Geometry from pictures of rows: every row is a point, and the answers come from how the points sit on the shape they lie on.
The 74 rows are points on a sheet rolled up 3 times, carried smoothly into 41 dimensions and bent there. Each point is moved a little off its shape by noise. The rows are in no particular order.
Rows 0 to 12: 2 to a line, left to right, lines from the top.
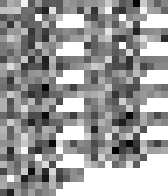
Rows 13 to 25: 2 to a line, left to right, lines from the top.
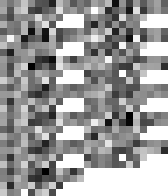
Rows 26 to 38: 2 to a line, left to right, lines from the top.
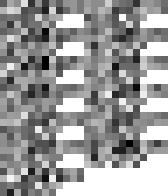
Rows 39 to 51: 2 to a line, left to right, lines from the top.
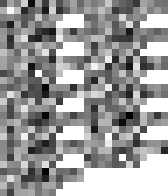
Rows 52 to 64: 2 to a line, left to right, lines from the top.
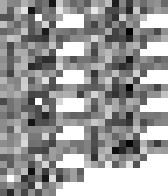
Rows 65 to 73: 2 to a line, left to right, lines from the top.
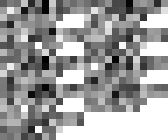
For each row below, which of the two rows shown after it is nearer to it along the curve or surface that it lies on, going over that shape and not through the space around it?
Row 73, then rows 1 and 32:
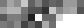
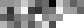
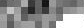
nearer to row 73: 1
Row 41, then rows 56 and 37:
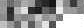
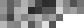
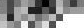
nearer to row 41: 37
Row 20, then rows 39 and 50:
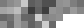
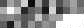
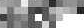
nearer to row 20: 50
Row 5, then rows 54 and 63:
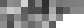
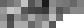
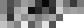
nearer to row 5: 54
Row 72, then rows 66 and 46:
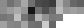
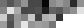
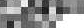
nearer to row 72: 46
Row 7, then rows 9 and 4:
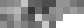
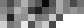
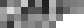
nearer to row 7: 9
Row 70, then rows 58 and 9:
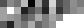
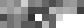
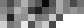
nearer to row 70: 58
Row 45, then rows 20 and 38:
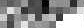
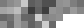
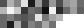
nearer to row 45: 38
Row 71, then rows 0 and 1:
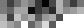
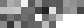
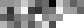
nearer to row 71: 1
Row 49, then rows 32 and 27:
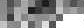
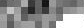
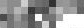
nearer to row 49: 27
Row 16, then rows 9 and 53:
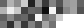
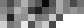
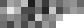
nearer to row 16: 53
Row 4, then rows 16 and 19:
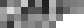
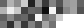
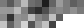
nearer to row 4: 19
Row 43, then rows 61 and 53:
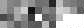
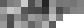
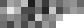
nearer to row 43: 53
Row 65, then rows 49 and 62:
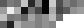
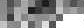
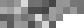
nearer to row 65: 49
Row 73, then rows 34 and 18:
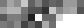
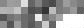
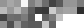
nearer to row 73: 18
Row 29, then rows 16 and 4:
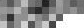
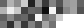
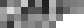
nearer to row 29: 4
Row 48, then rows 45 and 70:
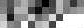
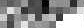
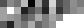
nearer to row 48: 45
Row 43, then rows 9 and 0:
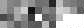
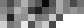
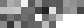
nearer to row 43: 0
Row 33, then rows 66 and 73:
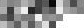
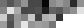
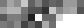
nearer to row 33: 73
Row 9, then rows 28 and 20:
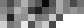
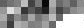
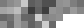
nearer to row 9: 28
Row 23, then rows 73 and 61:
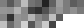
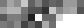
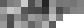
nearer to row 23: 61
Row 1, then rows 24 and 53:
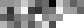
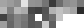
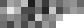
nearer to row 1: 24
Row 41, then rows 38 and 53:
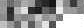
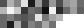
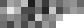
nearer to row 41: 53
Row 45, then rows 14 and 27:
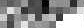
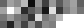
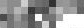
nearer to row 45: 14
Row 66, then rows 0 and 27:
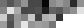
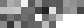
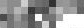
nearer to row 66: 0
